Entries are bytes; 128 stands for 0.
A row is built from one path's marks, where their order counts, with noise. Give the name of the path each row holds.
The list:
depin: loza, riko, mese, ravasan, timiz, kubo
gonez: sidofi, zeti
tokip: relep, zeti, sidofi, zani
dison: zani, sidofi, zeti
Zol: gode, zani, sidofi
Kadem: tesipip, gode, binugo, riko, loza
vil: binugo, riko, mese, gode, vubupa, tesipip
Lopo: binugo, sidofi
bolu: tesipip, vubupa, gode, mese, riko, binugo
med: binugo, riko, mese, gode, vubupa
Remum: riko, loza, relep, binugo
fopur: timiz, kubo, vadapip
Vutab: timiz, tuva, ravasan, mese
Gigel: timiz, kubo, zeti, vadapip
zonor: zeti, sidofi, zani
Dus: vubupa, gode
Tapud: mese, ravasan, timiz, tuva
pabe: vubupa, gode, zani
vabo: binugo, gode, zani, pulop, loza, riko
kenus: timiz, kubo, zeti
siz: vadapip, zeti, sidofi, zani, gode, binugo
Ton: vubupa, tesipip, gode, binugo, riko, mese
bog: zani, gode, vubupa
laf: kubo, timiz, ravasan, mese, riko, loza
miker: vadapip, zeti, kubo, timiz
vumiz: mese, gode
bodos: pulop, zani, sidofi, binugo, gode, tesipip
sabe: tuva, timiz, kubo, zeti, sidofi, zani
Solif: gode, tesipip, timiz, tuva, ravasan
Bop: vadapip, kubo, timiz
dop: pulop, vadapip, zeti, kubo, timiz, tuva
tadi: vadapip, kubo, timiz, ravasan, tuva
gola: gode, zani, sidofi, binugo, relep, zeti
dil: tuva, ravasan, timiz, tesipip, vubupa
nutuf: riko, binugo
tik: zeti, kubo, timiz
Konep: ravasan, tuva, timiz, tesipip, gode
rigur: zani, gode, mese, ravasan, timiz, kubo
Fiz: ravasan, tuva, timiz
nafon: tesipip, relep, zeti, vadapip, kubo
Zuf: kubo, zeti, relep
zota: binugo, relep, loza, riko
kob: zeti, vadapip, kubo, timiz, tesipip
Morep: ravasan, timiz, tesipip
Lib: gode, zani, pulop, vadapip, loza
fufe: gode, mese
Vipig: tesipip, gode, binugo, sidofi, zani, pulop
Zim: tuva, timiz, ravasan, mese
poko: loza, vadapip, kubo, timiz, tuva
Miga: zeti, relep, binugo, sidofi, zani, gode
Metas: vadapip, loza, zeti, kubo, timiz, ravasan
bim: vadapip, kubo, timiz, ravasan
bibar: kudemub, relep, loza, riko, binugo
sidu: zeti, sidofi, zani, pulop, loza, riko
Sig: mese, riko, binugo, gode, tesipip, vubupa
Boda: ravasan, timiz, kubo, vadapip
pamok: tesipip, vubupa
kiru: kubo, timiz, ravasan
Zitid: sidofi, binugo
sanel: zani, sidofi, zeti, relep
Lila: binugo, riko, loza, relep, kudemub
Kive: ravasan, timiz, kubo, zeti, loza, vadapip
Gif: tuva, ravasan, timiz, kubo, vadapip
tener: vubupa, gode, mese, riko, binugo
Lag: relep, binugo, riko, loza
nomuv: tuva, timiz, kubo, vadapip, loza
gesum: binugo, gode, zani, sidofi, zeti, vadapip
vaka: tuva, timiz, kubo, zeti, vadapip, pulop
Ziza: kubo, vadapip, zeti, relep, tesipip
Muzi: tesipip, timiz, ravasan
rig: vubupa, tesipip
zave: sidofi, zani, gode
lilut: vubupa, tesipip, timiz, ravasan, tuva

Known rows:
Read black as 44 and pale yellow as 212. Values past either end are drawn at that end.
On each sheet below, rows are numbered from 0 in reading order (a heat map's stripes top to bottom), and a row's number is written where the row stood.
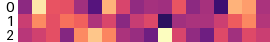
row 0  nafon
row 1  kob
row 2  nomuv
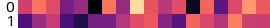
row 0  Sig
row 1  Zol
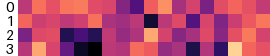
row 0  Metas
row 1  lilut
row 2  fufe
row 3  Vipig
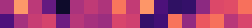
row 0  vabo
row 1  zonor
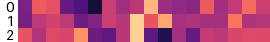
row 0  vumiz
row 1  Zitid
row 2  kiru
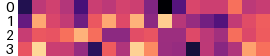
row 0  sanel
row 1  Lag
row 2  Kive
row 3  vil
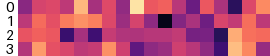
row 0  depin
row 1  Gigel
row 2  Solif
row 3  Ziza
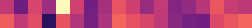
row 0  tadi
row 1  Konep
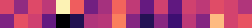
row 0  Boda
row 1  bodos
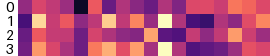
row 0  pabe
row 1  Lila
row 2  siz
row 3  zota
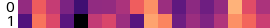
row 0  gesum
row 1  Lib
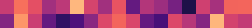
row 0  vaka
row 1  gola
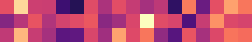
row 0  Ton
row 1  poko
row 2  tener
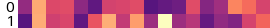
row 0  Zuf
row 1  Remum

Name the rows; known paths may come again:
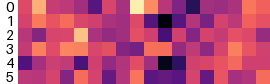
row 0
med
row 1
kenus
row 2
bim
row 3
Metas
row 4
dison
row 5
sabe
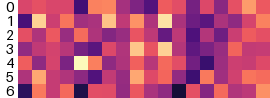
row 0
rig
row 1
Lila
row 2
Morep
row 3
Lopo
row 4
Gif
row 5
tener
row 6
sidu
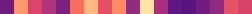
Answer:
zota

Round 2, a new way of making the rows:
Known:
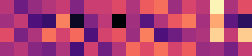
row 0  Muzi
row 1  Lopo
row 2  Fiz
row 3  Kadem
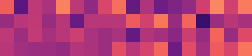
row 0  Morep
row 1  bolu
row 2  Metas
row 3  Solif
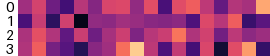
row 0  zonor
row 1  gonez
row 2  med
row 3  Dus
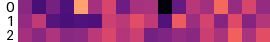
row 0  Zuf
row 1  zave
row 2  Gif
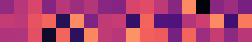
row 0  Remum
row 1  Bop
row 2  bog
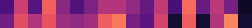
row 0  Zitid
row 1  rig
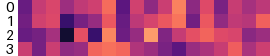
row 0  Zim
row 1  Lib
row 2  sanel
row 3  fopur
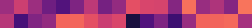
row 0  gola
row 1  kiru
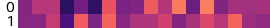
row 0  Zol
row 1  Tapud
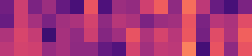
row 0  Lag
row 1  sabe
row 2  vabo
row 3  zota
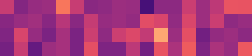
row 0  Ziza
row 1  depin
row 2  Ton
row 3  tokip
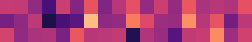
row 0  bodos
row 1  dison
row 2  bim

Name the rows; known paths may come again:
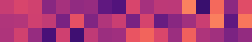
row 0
zota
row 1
miker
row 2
Sig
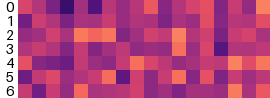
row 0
Miga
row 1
sabe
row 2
Vutab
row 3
vil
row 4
Konep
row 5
Zim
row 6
Kive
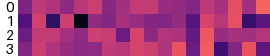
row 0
vaka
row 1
gonez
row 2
nomuv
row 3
tener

